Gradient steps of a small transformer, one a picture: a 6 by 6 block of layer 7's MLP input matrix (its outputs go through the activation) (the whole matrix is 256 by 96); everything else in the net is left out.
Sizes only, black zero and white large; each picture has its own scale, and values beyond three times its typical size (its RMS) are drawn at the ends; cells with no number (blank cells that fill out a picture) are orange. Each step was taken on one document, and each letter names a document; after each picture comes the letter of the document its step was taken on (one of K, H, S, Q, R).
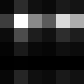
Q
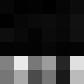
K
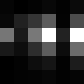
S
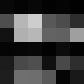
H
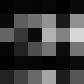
S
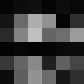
H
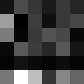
Q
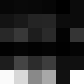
K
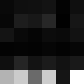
K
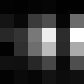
S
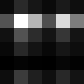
Q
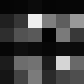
H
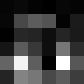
H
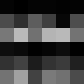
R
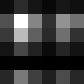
Q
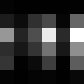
S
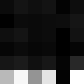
K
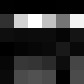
H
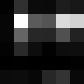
Q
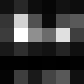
Q
